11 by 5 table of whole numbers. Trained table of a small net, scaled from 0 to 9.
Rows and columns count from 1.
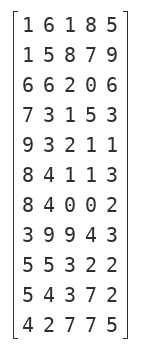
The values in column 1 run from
1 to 9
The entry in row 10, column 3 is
3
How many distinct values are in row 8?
3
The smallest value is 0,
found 3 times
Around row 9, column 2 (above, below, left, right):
9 4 5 3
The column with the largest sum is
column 1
